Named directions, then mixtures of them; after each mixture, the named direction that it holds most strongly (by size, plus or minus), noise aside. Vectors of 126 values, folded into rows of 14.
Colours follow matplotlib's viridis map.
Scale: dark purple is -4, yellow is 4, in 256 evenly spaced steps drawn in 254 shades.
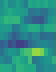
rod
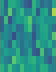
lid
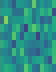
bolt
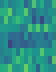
rod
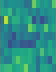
rod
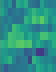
rod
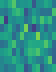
bolt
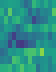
rod
